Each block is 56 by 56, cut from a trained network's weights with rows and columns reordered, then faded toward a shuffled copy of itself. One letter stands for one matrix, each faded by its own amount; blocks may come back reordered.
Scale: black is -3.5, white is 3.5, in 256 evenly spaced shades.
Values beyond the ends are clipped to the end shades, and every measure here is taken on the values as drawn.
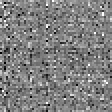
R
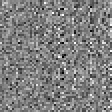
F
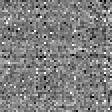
R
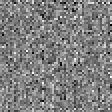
F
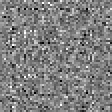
F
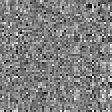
F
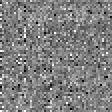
R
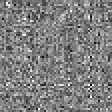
F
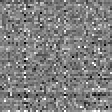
R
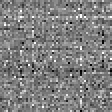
R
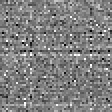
R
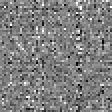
R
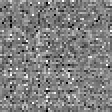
R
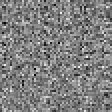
F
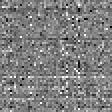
R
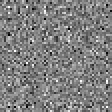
F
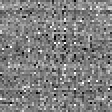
R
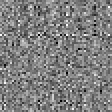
F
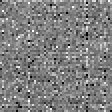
R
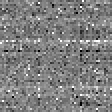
R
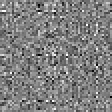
F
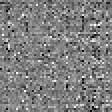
R
